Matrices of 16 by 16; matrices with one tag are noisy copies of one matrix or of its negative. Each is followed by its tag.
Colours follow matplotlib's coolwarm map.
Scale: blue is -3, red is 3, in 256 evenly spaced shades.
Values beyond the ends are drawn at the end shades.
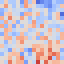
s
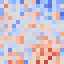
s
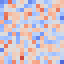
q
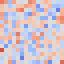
q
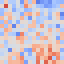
s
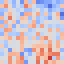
s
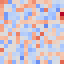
q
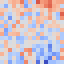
s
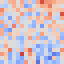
s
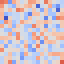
q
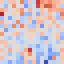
s
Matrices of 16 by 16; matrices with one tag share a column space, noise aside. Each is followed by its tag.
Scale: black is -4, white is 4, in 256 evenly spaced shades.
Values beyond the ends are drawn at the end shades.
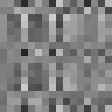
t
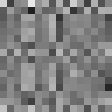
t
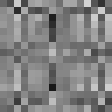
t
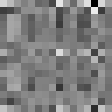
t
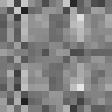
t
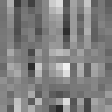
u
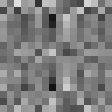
t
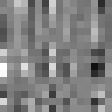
u
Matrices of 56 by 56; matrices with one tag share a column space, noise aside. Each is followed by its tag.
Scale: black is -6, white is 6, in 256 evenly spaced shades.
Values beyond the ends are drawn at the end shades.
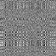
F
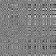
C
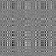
F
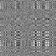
F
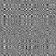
C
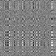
F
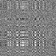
F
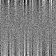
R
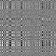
F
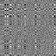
C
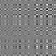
C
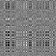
F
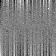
R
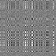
F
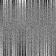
R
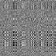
F
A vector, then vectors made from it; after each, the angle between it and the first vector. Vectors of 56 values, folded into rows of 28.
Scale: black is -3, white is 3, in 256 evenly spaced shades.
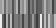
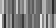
nearly parallel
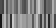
nearly opposite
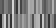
nearly opposite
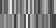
orthogonal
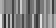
nearly parallel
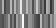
orthogonal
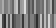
nearly parallel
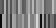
nearly opposite
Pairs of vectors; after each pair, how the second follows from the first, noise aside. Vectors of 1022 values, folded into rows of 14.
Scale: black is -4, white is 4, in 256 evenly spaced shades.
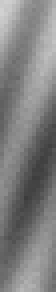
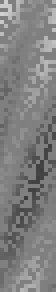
partly zeroed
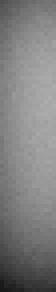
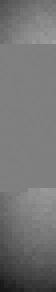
partly zeroed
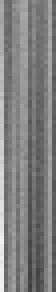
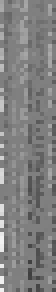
partly zeroed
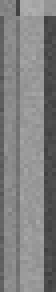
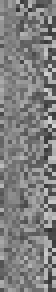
sign-scrambled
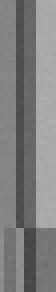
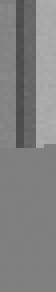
partly zeroed
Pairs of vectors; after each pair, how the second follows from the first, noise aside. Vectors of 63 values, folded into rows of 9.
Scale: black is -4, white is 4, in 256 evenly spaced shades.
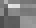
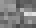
wrapped around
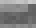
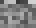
sign-scrambled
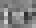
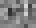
wrapped around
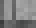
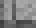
copied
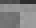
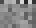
sign-scrambled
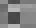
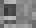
wrapped around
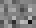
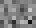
copied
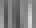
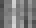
wrapped around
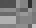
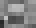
wrapped around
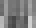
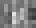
wrapped around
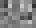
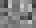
copied
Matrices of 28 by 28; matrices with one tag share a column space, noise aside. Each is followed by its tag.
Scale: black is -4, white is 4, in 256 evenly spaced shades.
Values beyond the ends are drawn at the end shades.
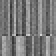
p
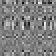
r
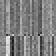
p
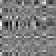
r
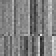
p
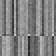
p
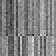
p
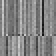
p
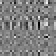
r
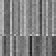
p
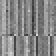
p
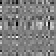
r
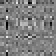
r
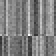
p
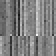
p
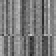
p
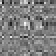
r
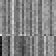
p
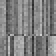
p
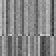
p
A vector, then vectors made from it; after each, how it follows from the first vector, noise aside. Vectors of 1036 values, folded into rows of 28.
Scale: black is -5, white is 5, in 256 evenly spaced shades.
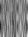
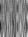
copied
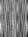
negated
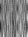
copied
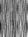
copied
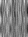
reversed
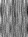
reversed
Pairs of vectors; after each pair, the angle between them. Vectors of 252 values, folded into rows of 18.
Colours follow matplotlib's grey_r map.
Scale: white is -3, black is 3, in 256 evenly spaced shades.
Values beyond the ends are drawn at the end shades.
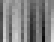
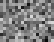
orthogonal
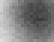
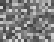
orthogonal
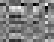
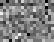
partly aligned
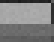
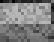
nearly parallel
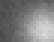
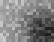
nearly opposite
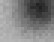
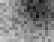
nearly parallel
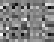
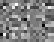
nearly opposite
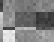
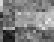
nearly opposite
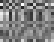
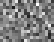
orthogonal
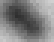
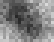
nearly parallel
